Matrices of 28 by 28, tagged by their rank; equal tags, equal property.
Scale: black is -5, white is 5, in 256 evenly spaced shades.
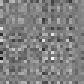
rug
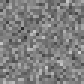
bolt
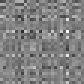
rug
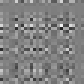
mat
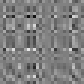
mat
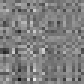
rug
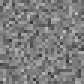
bolt
